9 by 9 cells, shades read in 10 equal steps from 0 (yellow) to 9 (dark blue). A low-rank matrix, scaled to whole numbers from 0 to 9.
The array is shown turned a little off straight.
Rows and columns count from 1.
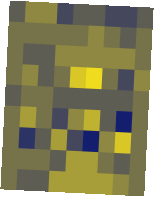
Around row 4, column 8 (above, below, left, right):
4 6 5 4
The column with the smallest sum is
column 6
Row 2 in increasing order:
4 5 5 5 5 5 5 5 6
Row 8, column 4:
6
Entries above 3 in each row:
9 9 9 7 9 7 7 7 5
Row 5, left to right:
6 5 5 6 6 6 6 6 5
